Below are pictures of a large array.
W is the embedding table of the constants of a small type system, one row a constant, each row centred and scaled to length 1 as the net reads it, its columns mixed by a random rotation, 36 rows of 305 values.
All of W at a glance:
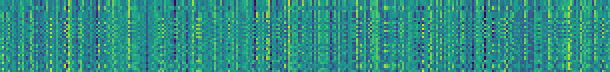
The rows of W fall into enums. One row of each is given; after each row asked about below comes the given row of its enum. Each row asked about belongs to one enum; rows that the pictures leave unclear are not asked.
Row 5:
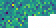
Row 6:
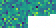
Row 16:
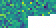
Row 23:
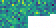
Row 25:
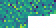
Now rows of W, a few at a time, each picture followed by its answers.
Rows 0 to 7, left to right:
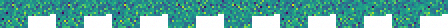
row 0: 5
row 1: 5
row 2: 5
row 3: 25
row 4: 25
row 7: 6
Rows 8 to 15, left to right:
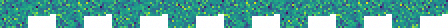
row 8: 6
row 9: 16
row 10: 6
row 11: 25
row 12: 16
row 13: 5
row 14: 16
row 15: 25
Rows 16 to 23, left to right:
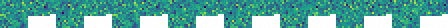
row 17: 5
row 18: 16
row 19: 6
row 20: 5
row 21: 6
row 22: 25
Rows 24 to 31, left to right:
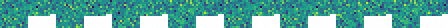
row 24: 6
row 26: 5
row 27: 23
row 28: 6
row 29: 6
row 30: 16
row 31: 23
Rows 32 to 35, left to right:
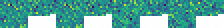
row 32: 25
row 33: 25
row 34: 23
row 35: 16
